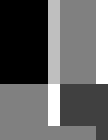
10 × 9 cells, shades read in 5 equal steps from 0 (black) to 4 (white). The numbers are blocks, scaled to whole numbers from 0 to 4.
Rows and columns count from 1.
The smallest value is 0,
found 24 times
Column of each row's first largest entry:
9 9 9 9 9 9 5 5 5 1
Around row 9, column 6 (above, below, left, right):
1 2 4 1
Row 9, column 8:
1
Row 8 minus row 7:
0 0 0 0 0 0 0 0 0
